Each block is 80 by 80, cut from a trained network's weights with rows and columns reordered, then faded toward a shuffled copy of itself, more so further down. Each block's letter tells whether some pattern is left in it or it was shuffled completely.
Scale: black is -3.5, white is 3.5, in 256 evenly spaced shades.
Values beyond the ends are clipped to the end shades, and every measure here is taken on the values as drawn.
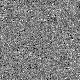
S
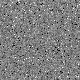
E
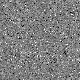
S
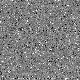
S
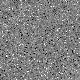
E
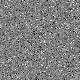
E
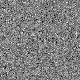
S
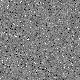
E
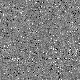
S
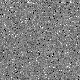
S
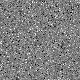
E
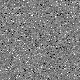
S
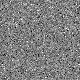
E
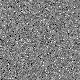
E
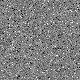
E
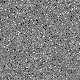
E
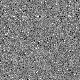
S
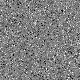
E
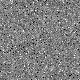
E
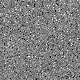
E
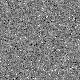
E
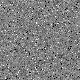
E
